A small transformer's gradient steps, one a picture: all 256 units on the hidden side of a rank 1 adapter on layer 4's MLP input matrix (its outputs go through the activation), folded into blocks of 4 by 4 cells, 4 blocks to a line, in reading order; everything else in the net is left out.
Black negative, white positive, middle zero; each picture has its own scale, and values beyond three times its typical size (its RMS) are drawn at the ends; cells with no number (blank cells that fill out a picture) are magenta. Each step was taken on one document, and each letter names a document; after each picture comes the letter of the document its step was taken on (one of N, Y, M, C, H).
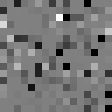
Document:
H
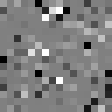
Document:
H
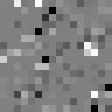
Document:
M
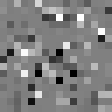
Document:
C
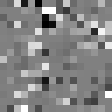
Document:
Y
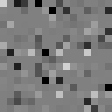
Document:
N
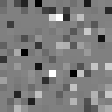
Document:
N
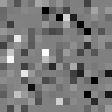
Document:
H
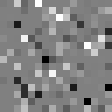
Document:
M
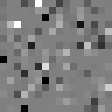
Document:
Y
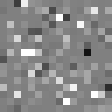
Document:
C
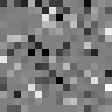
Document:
H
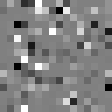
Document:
Y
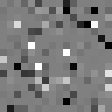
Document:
Y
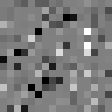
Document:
H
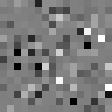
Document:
H
